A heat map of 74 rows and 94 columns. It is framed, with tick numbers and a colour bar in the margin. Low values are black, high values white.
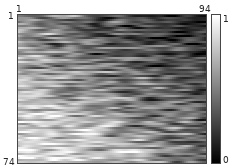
Grain: streaks across. Ninth with the lowest average: top right. Ninth with the highest average: bottom left. Slope: up to the bottom left. Average level on the scale: 50%. Mirror symmetry: none.
